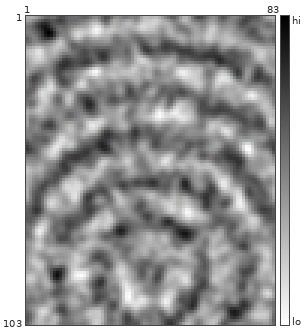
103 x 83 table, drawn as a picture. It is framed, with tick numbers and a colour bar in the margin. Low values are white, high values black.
Slope: none. Grain: blotchy. Histogram: bell-shaped. Lone odd cells: none. Rings: centred on the bottom middle.
